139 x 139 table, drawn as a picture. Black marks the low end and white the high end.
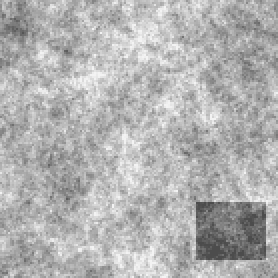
The ninth with the lowest average is the bottom right. On average the colour sits 70% of the way up the scale. The texture is blotchy. An odd patch, lower than its surroundings, sits in the bottom right.
